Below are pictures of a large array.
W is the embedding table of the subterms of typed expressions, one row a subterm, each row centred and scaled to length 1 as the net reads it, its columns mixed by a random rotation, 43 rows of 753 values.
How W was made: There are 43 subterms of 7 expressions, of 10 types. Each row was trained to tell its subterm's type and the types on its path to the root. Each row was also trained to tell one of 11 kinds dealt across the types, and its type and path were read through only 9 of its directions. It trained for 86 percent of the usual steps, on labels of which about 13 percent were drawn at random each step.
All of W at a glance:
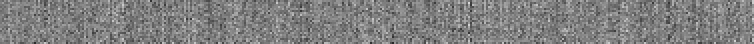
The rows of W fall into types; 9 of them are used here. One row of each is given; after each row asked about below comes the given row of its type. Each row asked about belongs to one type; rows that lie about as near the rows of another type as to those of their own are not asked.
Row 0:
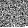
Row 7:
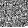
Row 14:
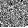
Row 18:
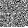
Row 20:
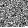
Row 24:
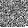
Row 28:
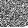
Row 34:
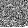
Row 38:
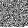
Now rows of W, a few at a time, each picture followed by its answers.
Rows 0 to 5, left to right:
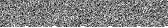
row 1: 24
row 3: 38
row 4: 24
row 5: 34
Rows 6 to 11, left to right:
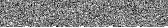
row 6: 34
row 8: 0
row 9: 20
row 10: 24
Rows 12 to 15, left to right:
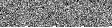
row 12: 28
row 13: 0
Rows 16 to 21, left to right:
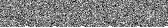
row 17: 38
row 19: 0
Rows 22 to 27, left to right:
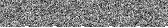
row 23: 24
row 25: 28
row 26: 38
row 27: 28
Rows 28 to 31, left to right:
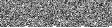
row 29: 34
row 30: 34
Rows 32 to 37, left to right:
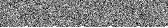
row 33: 14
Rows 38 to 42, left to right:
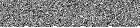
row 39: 34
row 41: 38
